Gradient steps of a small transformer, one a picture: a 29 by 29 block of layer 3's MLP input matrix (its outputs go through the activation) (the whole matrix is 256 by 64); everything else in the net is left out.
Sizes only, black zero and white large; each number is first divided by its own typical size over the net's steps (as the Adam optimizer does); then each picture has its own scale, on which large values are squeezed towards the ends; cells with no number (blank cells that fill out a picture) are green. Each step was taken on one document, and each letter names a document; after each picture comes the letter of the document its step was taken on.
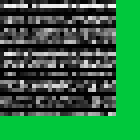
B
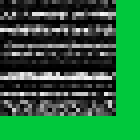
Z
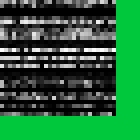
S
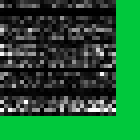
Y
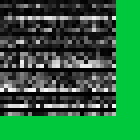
B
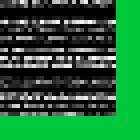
S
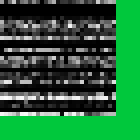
S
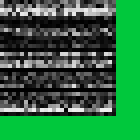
Z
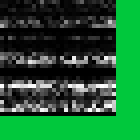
Y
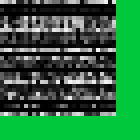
S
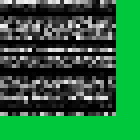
S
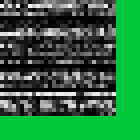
Z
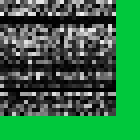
Z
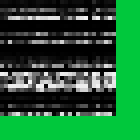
B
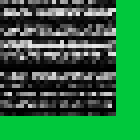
Z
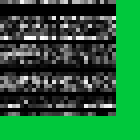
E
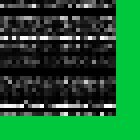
E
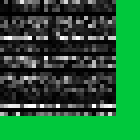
E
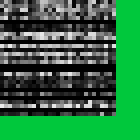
Z
